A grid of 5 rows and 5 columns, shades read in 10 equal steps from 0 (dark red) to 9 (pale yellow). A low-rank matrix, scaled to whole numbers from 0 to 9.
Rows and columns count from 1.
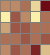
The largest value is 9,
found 2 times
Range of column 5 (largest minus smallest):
7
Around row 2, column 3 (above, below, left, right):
4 3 3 9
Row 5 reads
5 3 4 1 7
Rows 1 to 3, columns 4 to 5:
8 0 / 9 4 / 4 4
